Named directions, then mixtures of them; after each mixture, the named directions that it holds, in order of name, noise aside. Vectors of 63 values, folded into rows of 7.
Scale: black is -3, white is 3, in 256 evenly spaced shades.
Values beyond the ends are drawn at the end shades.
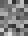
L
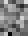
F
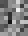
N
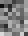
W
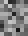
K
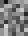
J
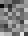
W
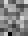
F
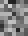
K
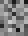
K, L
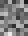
L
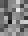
N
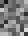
J, W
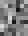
K, N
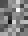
N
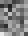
W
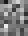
J, W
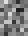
J, N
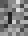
N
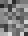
L, W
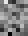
F, K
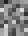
J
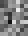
N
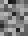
K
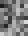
N, W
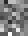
F, K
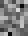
F, N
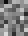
J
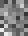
J, L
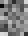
F, W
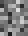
F, N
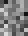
J, L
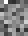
J, K
